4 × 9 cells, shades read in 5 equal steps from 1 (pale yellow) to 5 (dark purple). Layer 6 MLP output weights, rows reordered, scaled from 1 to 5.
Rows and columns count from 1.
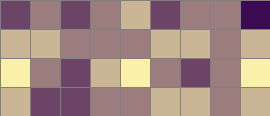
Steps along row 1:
down up down down up down same up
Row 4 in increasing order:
2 2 2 2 3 3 3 4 4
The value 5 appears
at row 1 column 9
